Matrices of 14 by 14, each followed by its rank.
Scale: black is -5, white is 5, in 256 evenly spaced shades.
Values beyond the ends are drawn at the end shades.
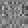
three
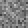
full rank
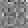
three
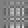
one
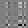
one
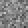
full rank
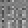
two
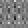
two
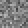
full rank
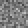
full rank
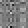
three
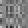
two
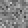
full rank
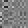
two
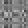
two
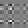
one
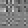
two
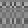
one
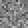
full rank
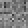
three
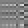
one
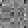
three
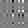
one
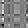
one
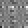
three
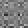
two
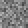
full rank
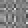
two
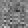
three
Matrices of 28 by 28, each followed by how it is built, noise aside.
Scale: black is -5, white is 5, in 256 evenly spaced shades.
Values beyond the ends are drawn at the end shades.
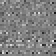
uneven rows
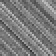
Toeplitz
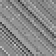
Toeplitz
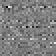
uneven rows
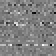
uneven rows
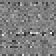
uneven rows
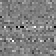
uneven rows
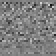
uneven rows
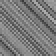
Toeplitz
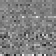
uneven rows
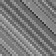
Toeplitz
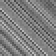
Toeplitz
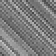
Toeplitz
